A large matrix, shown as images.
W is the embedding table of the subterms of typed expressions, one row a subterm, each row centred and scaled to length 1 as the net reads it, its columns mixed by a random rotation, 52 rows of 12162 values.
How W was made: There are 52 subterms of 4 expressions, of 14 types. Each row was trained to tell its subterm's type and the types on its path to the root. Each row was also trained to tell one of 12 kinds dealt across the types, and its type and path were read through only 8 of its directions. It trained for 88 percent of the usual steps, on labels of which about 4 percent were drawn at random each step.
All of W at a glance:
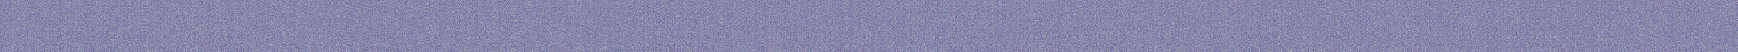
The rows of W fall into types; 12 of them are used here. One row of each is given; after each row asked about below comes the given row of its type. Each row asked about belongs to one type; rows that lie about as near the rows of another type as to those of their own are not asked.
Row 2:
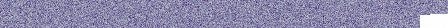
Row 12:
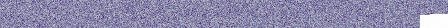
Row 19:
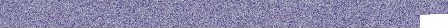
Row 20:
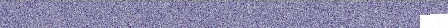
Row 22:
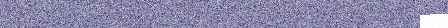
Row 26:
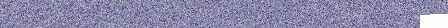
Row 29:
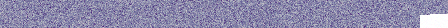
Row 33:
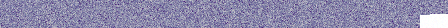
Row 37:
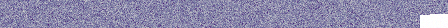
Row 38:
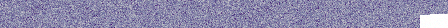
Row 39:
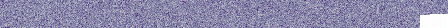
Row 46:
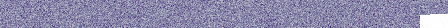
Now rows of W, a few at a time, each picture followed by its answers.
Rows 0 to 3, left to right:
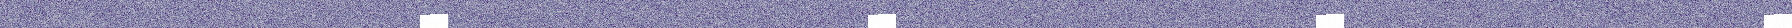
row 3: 39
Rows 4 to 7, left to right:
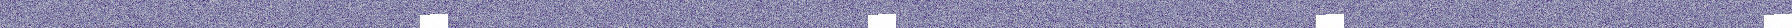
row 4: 22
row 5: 20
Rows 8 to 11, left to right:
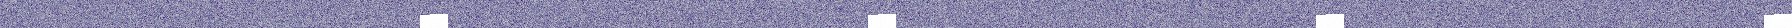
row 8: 33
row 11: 29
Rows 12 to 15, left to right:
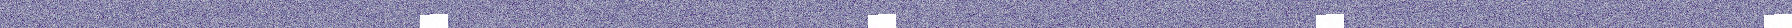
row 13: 20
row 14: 22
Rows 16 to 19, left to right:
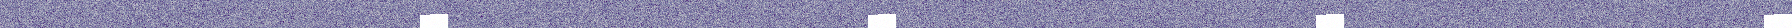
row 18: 46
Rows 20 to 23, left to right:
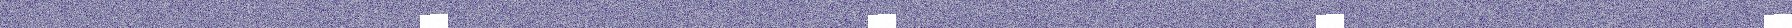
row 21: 33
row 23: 22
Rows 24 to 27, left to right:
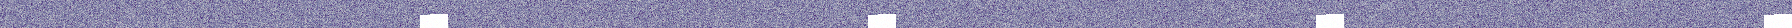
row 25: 33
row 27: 22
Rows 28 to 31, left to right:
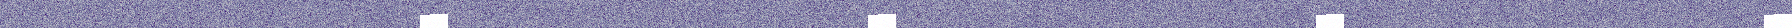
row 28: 29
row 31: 26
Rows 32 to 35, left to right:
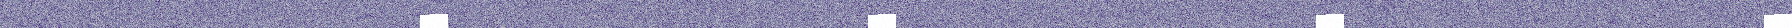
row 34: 12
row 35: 29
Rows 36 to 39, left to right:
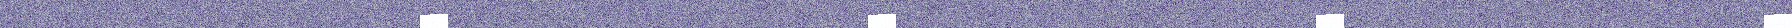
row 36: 37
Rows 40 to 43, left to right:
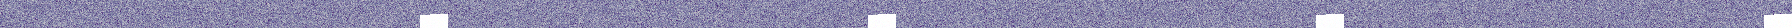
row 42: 12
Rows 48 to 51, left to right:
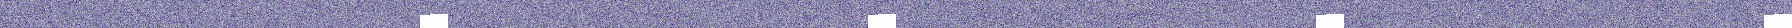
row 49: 37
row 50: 20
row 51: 37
